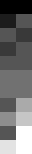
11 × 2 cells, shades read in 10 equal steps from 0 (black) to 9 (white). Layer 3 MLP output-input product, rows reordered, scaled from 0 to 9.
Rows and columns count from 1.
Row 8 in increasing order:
3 6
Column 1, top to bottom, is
0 1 3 2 3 4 4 3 5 3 8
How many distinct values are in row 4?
2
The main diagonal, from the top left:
0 3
